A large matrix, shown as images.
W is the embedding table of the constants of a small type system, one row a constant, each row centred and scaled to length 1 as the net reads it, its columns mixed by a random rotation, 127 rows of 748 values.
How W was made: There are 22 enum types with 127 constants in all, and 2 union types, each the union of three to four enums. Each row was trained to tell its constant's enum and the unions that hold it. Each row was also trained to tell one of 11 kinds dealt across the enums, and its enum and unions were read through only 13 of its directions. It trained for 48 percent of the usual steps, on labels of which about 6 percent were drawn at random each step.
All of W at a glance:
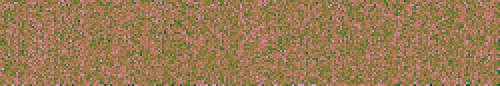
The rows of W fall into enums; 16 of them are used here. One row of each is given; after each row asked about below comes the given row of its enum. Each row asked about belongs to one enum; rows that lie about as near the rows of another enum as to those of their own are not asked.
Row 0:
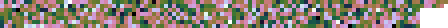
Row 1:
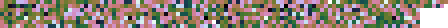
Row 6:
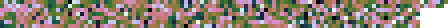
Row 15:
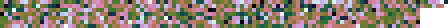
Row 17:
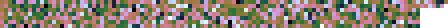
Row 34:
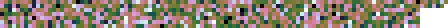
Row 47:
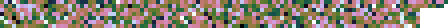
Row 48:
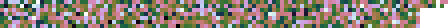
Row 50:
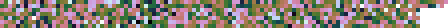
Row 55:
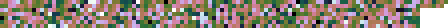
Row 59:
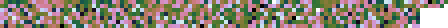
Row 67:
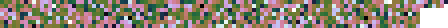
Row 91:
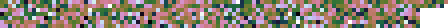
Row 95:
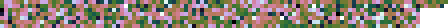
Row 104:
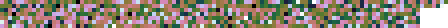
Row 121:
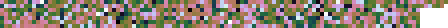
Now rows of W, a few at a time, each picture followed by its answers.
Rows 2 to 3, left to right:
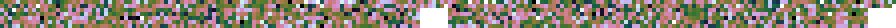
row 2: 67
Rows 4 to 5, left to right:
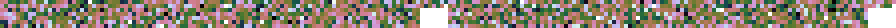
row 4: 55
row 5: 95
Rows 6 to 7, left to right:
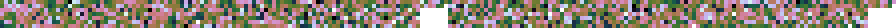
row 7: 1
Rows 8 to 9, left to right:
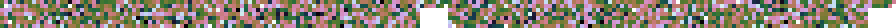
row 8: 121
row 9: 91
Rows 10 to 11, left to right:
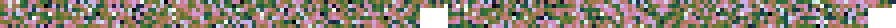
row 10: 17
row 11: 17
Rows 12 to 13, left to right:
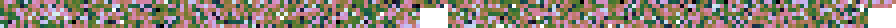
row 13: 55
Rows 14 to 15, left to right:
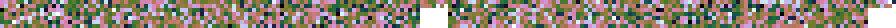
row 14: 0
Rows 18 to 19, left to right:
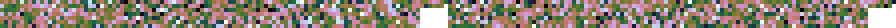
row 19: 67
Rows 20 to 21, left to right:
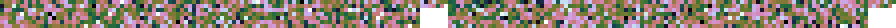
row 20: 95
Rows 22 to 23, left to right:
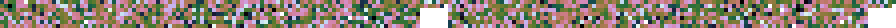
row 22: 15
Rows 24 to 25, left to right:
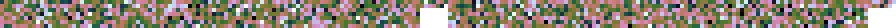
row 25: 50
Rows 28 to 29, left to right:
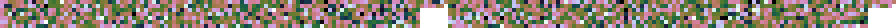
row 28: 47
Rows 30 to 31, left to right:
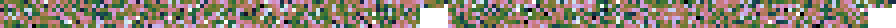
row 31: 17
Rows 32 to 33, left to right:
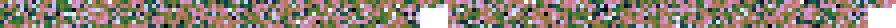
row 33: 104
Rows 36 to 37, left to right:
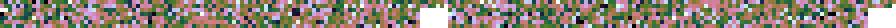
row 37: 67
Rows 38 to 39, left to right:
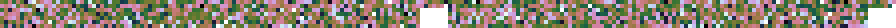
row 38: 67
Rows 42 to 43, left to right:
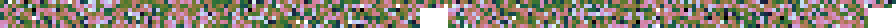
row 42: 50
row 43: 121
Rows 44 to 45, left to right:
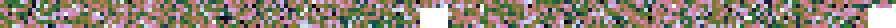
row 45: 6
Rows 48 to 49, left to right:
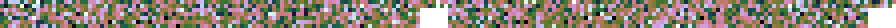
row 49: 121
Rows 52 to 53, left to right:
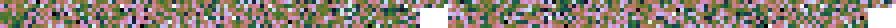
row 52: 55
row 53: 121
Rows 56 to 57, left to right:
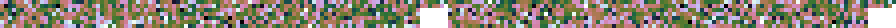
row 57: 59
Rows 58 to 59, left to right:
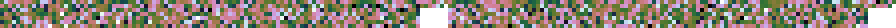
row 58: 55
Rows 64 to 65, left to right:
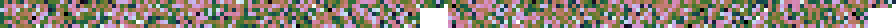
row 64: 59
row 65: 47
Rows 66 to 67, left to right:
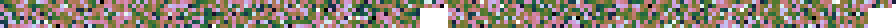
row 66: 15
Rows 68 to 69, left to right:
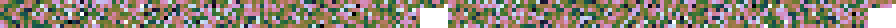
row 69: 104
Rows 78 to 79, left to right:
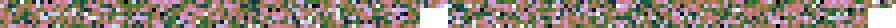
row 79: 55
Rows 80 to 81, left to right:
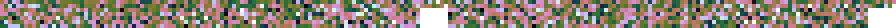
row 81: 50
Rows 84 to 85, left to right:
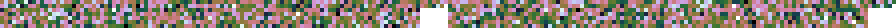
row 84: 0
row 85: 95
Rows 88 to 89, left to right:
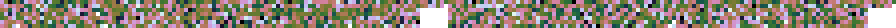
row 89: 104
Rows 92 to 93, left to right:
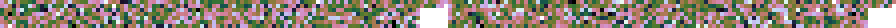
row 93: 1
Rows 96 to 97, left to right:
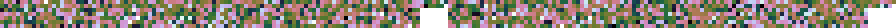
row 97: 1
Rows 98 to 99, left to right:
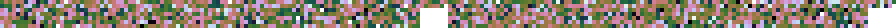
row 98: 91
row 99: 67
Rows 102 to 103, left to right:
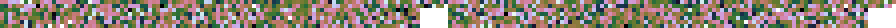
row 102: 55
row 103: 104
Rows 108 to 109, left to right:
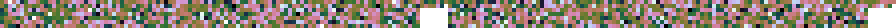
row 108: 17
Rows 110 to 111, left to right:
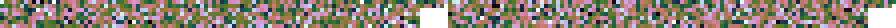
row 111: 17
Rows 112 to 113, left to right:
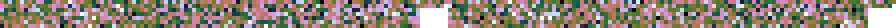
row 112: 1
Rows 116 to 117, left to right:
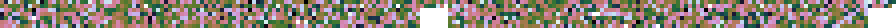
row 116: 50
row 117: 121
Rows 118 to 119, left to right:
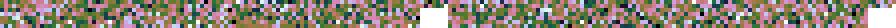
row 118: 95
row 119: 104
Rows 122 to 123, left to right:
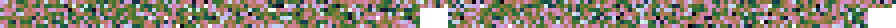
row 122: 95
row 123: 47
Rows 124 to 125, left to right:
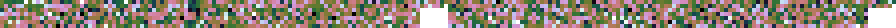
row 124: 121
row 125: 47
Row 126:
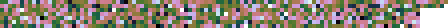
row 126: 67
